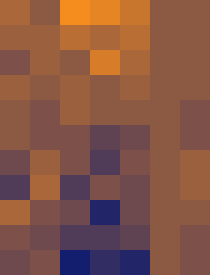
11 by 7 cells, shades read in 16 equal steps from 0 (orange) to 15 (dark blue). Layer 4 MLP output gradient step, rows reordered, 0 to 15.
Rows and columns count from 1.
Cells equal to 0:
1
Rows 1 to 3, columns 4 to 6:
1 3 7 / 5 4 7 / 2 5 7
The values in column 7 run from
6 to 8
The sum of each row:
30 39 42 46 50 57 55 57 59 64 74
